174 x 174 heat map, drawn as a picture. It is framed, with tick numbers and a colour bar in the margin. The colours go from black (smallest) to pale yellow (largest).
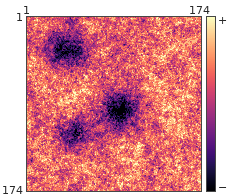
No single row or column stands out from its neighbours. The ninth with the lowest average is the centre. Three dips sink into the field. The texture is blotchy.
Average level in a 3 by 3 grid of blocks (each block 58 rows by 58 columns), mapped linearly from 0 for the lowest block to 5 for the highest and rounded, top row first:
135 | 405 | 344
